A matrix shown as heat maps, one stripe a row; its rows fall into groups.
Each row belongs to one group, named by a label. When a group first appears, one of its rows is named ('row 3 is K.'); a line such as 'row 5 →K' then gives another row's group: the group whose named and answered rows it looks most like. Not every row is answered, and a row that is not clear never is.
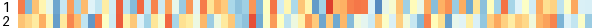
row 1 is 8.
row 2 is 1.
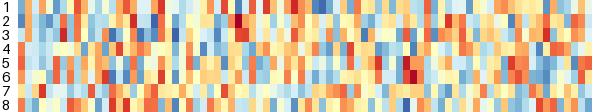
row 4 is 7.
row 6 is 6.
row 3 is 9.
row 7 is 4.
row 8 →8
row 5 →6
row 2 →9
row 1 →1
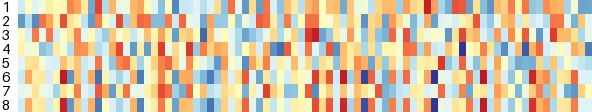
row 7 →1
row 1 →7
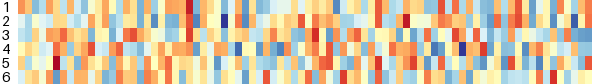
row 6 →1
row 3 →7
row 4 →4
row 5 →6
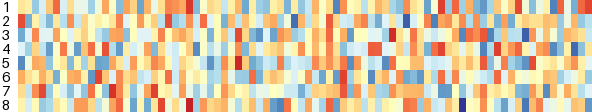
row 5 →4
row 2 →8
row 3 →4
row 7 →4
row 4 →6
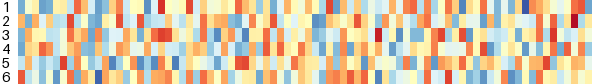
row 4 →1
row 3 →1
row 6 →8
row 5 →9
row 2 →8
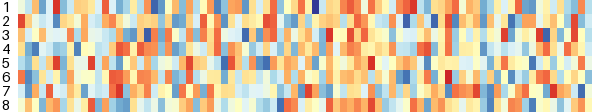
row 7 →7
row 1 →6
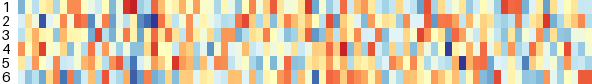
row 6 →6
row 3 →1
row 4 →4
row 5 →4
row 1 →1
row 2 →9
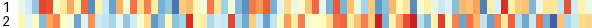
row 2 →6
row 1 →7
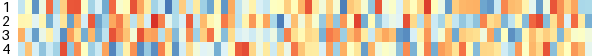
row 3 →8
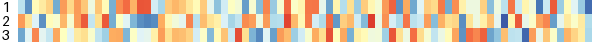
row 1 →7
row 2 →9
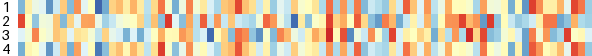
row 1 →9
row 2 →8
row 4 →9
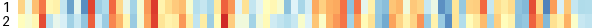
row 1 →4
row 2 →4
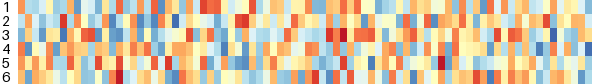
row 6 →7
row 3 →6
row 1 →8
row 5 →1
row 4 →7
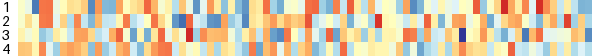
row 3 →9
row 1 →7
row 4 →1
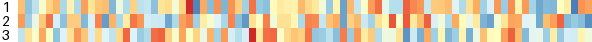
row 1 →6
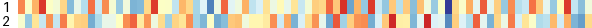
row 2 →7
